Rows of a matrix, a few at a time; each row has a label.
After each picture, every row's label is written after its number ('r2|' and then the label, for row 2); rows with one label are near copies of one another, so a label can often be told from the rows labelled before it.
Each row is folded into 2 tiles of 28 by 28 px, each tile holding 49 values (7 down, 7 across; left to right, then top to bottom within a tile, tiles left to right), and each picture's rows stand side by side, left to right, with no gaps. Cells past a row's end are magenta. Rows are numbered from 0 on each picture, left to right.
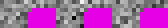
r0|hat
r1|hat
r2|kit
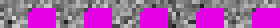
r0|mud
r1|mud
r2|kit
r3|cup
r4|mud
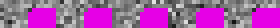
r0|mud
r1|kit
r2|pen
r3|cup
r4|mud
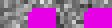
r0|pen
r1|cup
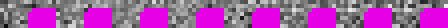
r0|cup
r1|mud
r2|pen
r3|kit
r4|hat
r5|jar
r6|jar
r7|jar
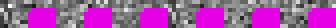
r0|cup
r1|pen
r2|jar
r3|cup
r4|hat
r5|jar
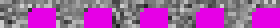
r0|mud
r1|mud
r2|cup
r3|jar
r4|pen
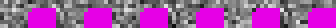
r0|jar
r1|cup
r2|jar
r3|cup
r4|mud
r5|cup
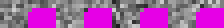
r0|jar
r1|mud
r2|cup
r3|pen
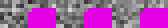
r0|jar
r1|jar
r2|mud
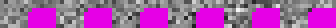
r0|kit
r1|kit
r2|hat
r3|hat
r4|jar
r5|mud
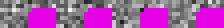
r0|jar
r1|jar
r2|mud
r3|pen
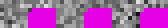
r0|mud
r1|kit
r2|hat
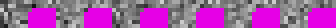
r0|cup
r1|mud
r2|cup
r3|pen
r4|pen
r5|kit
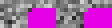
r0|mud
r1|hat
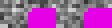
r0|jar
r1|jar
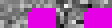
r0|mud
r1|cup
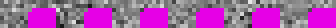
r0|jar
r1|cup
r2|mud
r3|kit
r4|hat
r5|mud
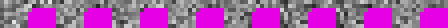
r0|pen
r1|kit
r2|mud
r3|kit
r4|hat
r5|cup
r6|cup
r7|kit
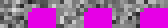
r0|jar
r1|kit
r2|hat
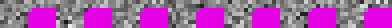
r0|hat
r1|mud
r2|pen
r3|cup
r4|kit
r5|hat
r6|pen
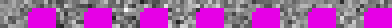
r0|kit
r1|cup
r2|jar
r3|mud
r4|jar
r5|mud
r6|kit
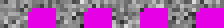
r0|kit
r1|hat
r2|mud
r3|hat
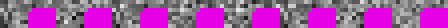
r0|cup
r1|hat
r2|cup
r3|jar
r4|jar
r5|cup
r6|hat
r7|kit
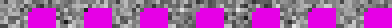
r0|kit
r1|mud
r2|kit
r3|jar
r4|jar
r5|mud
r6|kit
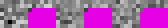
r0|mud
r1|mud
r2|kit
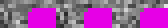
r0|cup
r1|cup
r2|jar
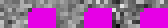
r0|mud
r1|pen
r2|cup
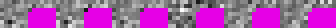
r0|mud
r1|mud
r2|mud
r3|jar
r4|pen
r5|pen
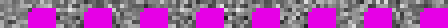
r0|mud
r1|jar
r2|cup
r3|jar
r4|jar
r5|hat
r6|pen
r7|cup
